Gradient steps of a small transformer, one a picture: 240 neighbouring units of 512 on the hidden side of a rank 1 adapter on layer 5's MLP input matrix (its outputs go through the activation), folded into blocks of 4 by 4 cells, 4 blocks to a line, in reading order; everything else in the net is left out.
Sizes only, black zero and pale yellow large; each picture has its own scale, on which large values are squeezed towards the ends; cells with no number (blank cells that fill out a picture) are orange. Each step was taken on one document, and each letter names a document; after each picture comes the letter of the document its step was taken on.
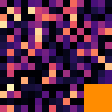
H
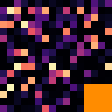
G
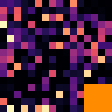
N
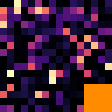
G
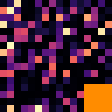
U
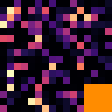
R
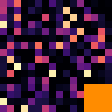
N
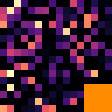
R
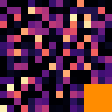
H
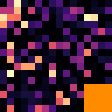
G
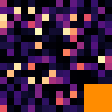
H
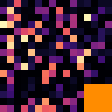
U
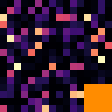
H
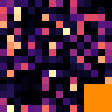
N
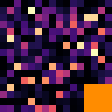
H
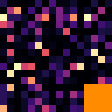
H
